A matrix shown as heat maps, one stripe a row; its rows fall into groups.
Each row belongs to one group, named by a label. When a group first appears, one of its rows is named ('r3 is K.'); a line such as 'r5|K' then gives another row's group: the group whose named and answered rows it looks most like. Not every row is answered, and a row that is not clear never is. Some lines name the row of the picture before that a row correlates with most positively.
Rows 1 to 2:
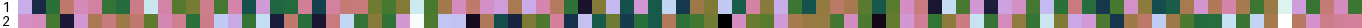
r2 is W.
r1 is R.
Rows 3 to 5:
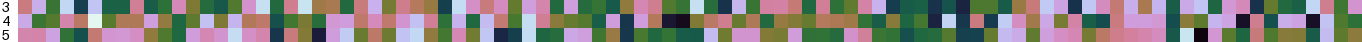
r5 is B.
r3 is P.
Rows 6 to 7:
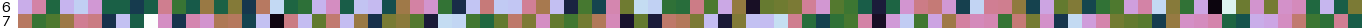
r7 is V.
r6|R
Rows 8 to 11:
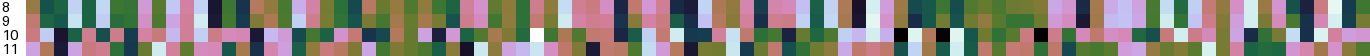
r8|P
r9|P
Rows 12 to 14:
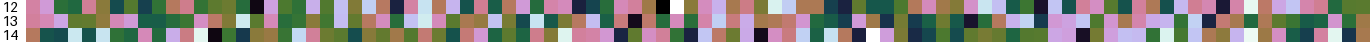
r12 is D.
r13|B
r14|P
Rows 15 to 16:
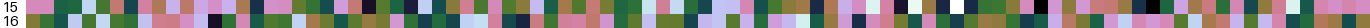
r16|P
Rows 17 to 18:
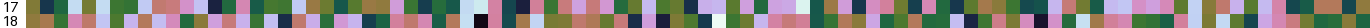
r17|P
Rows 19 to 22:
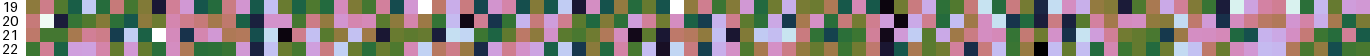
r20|D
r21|V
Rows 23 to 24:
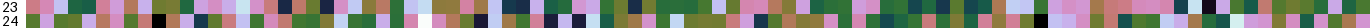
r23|B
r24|W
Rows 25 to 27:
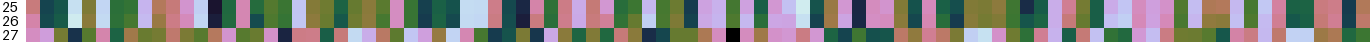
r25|P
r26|P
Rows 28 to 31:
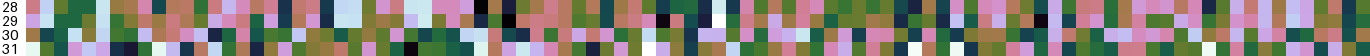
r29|D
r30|P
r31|R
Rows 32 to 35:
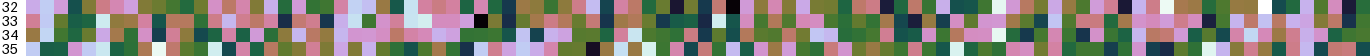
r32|B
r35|R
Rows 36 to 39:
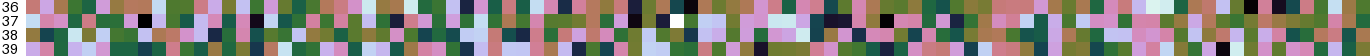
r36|B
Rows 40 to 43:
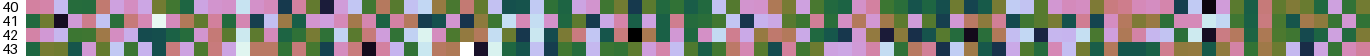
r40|B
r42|B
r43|W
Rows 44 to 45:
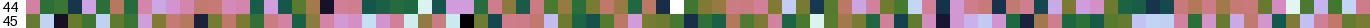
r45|D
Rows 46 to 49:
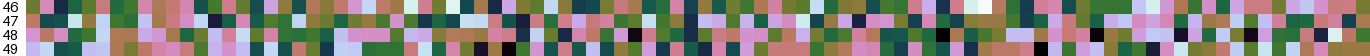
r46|D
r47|P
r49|W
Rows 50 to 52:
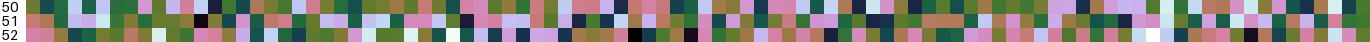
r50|P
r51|R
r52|B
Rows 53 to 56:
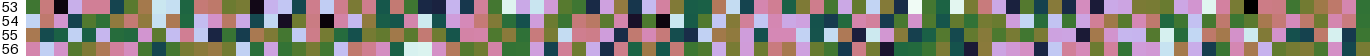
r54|B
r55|P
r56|B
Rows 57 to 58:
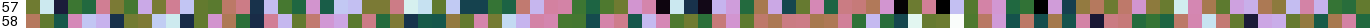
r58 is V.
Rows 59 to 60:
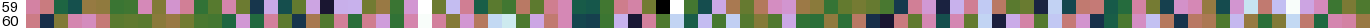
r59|D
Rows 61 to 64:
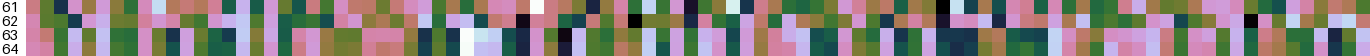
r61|R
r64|P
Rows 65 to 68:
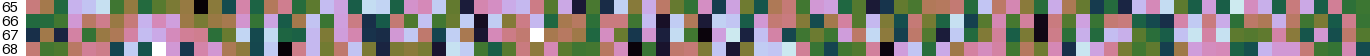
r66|V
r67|V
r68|V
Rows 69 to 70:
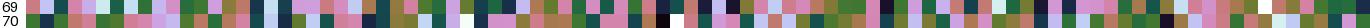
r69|V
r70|V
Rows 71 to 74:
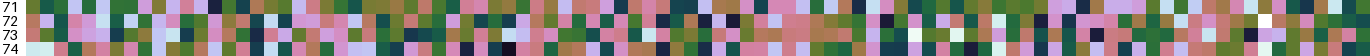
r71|P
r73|V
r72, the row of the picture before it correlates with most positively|69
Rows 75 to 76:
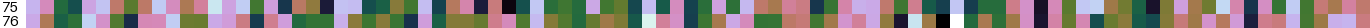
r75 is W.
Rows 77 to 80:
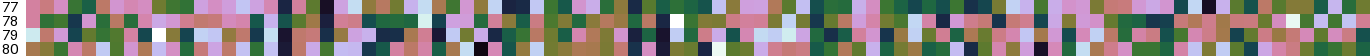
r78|W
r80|V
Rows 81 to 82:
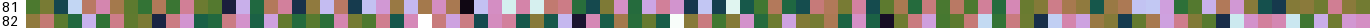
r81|R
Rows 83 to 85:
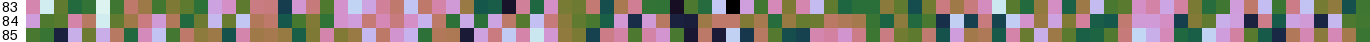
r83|D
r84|R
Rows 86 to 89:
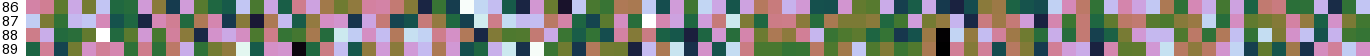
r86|P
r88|D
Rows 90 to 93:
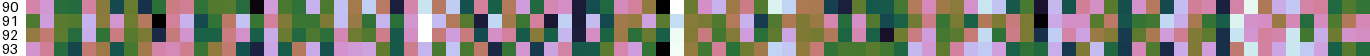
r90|D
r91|W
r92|W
